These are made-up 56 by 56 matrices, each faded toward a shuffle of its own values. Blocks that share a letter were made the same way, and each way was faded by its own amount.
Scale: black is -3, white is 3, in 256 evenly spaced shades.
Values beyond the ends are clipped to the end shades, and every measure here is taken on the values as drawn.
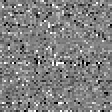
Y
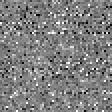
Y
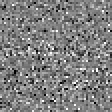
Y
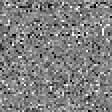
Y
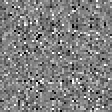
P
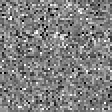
Y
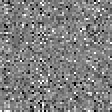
P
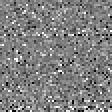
Y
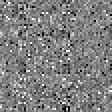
P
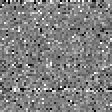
Y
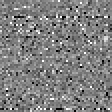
Y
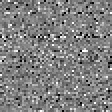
Y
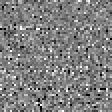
Y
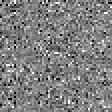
P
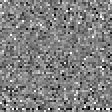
Y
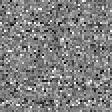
Y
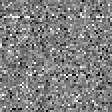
Y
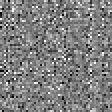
P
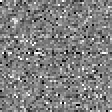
Y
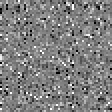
P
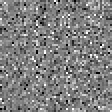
P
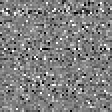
Y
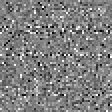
Y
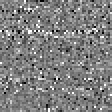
Y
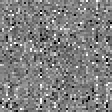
P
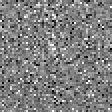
P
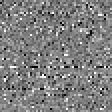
Y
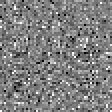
P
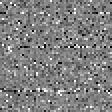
Y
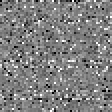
Y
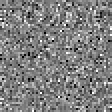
P
